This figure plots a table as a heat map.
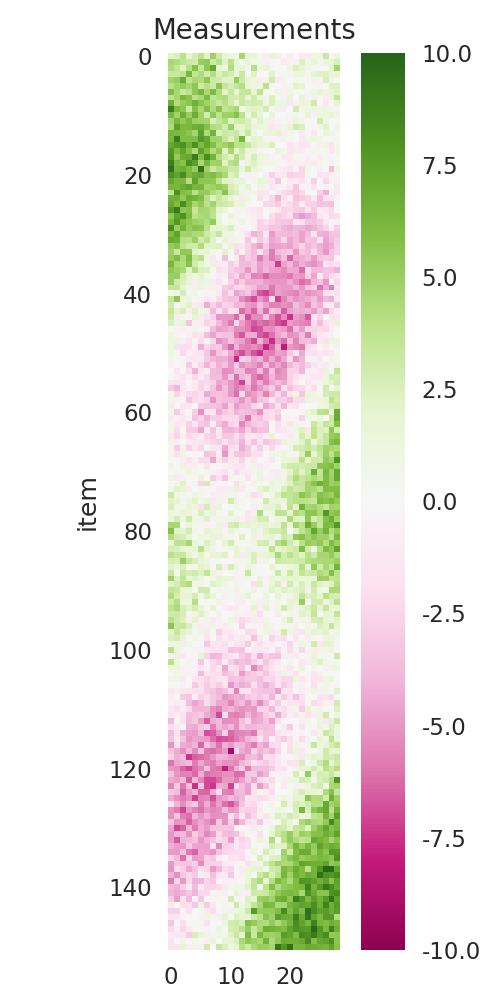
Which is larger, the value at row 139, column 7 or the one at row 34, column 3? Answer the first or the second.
the second
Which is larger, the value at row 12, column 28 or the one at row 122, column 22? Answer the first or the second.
the second
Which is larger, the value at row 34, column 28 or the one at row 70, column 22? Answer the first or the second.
the second
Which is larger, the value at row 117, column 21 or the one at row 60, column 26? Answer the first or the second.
the second
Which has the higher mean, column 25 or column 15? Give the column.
25
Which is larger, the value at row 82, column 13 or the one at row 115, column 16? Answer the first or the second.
the first
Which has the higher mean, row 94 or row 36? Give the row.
94
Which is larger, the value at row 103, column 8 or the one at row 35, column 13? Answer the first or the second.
the first
